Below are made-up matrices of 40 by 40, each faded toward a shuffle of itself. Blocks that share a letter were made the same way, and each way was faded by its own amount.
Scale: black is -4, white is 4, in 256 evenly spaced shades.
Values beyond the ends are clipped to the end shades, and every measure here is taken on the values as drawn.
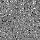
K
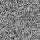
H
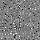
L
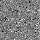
K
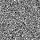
H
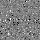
K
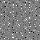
L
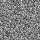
H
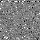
K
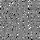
L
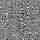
L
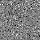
K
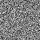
H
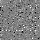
L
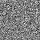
H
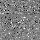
K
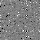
L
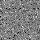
K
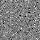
K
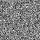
H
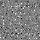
L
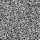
H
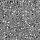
K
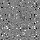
L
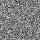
H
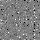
L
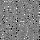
L
